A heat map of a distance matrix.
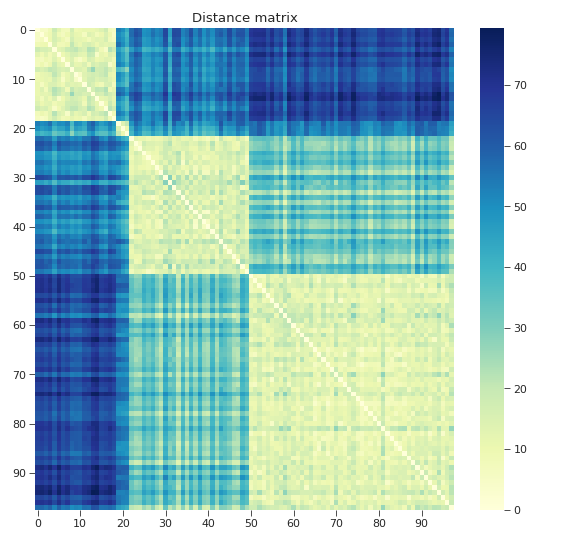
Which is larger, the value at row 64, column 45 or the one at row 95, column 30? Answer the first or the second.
the second
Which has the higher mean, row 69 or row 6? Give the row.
6
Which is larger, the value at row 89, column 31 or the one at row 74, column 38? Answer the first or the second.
the second
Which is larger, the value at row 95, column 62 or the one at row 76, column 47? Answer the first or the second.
the second
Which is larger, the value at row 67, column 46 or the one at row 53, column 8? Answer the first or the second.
the second
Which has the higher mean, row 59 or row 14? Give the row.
14
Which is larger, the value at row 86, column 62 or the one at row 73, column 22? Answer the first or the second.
the second
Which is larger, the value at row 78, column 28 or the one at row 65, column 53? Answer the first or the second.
the first
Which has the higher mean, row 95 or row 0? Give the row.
0
